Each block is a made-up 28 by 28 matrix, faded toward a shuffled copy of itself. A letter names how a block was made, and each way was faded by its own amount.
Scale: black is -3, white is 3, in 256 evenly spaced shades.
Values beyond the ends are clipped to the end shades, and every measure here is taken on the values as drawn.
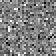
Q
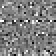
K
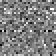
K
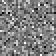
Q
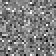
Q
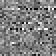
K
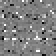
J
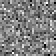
Q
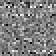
K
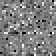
J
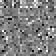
J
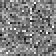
Q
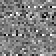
K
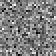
Q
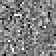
Q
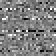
K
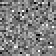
Q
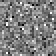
Q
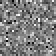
Q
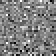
K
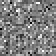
J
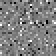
J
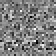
K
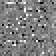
J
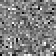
K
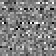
K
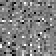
J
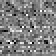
K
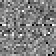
K
